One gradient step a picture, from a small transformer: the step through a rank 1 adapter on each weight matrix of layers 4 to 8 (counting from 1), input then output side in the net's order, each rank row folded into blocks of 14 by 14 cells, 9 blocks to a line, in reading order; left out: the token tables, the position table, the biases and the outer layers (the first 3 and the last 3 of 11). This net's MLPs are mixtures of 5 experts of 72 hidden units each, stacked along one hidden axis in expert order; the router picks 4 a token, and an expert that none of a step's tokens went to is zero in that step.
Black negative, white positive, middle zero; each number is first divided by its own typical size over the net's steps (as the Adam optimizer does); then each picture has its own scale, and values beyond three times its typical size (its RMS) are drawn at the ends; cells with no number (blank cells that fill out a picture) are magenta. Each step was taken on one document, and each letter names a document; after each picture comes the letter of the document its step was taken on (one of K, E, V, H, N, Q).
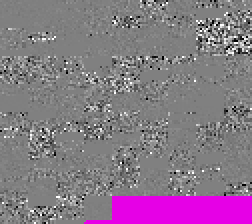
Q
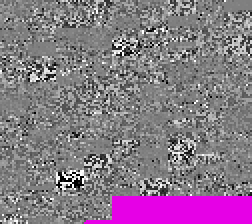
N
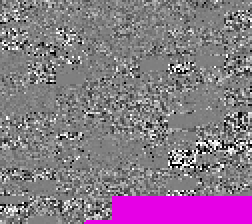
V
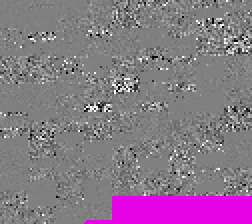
Q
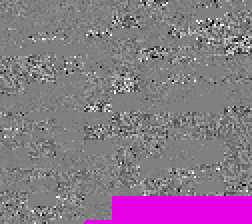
Q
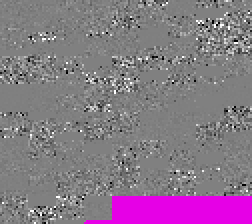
Q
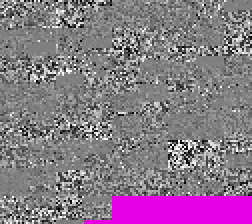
N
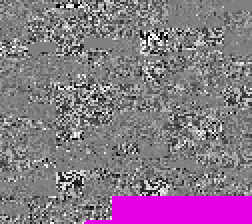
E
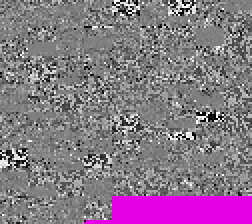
N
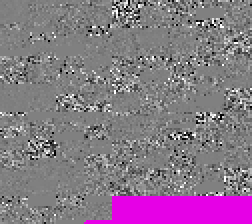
Q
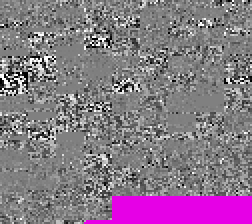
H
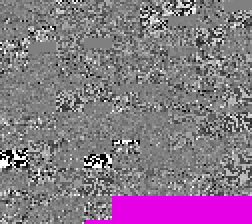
N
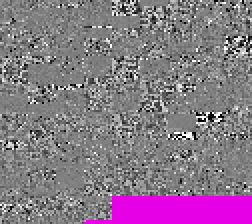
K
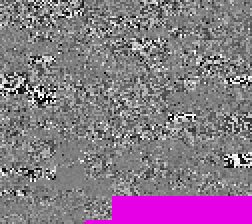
H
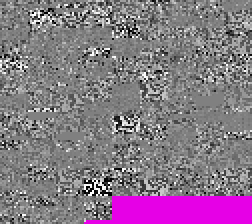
E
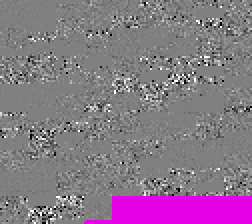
Q
